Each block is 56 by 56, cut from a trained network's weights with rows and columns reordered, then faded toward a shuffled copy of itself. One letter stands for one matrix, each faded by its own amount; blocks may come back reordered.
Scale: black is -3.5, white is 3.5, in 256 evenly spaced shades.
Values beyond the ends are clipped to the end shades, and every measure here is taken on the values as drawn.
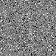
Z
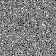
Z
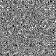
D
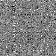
D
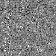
D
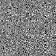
D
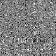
D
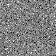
Z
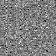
D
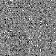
D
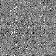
D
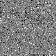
Z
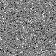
Z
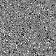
Z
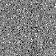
D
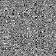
D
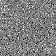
Z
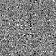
D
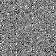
D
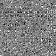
D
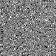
Z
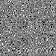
Z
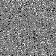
Z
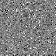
Z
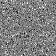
Z
